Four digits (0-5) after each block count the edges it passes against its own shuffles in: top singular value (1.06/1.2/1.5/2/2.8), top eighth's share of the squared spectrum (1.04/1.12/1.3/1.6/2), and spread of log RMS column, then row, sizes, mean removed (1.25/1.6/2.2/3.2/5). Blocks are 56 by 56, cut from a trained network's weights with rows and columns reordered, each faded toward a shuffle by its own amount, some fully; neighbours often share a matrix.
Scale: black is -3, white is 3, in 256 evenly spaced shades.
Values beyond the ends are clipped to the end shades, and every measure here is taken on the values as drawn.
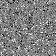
1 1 0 0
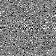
2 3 1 2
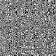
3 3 2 2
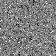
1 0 0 0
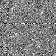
3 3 0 1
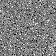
0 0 0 0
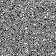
1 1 0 0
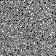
0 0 0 1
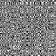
4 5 2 3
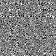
3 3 1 2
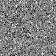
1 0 0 0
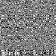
4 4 1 3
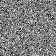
0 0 0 0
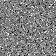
0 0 0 0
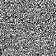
2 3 1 1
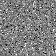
0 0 0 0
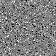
0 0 0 0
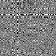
4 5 2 3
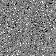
1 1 0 0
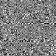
4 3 0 3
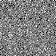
3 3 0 2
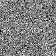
3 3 1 1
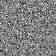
1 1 0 0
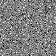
1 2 1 0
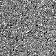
1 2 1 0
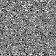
3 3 0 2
